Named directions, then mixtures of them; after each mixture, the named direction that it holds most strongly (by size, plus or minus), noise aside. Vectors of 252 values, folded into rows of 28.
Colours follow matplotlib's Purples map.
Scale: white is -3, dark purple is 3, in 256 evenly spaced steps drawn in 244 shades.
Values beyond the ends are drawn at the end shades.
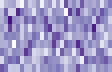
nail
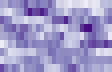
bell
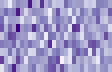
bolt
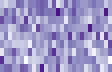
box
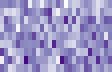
bolt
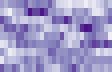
bell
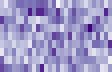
box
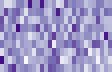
bolt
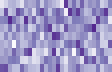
nail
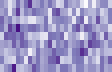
bolt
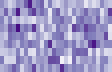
bolt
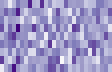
bolt
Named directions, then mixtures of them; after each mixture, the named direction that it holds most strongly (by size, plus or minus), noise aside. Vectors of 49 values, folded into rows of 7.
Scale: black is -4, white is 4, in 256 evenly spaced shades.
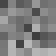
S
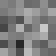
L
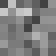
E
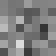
L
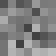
S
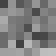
S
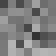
S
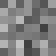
L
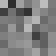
E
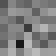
S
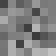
S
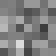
L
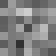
L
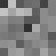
E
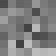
S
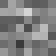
L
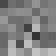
S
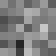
L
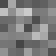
E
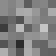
L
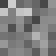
E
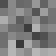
S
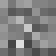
S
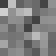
E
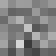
S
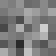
L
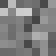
E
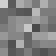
S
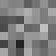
L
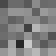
S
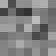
E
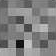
L
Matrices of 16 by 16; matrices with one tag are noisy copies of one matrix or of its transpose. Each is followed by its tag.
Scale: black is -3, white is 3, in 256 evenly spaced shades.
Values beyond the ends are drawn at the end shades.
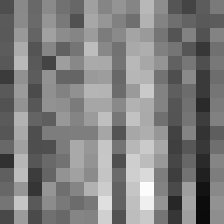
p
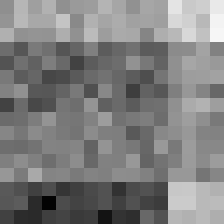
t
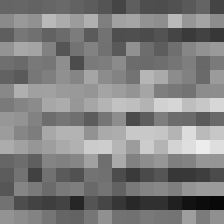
p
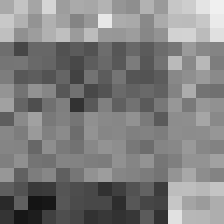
t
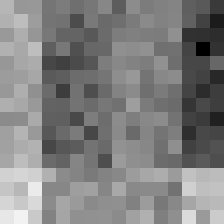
t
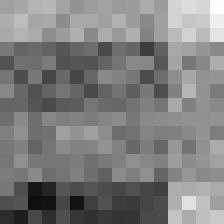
t
